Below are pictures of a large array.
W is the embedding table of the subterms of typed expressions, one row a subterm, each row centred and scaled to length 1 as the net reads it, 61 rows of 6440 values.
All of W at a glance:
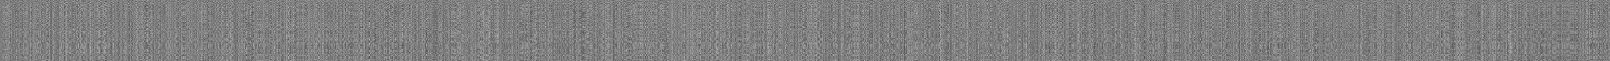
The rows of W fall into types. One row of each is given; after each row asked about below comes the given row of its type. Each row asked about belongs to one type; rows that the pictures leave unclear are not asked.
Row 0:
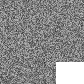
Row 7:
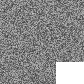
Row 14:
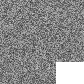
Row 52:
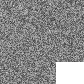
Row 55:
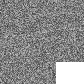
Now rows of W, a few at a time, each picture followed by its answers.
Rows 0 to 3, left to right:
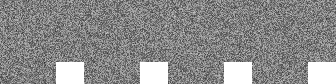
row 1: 14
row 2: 52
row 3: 55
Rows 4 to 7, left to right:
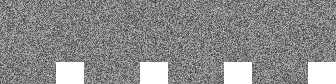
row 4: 0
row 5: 52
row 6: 14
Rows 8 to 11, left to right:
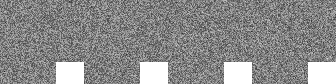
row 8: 52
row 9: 0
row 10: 55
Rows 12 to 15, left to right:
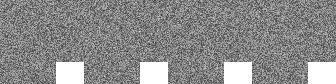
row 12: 7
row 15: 52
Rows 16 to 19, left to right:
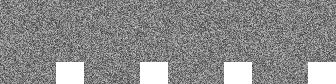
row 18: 55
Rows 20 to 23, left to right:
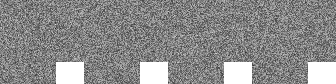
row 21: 7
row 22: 55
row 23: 0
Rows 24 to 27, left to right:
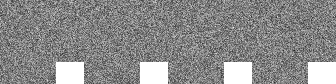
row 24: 14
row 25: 7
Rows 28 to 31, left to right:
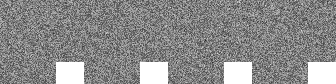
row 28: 0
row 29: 14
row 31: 52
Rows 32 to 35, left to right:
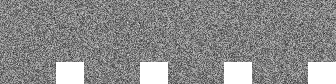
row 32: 7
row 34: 0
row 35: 14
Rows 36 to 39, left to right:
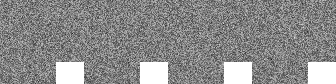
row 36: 14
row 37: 0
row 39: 0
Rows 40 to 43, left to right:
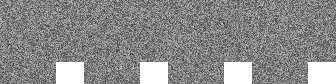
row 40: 0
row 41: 14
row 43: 0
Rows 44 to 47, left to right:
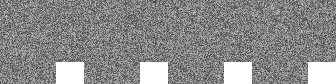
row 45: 52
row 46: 52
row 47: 52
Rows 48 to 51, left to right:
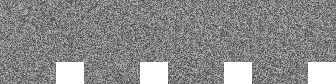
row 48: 52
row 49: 7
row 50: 0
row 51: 0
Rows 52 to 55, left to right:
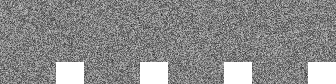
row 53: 7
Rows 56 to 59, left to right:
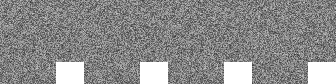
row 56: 14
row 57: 7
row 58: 14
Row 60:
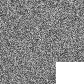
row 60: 14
